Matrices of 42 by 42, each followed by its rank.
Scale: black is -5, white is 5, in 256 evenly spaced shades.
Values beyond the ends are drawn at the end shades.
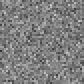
full rank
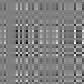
one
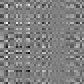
two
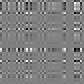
one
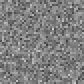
full rank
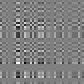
one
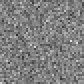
full rank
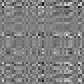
two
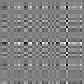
one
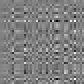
two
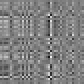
two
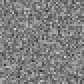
full rank
